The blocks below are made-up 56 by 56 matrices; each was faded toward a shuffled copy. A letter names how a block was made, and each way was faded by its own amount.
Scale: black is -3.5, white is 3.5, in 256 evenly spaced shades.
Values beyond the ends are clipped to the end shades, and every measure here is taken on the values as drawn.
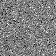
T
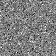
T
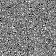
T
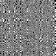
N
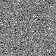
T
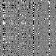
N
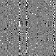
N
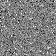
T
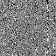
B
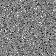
T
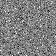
T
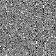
B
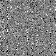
B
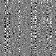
N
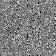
B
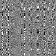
N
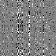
N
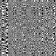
N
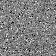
T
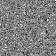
T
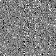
B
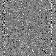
B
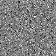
B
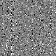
B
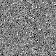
T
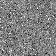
T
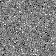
T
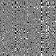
N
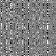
N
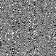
B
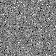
T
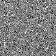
B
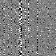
N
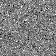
T
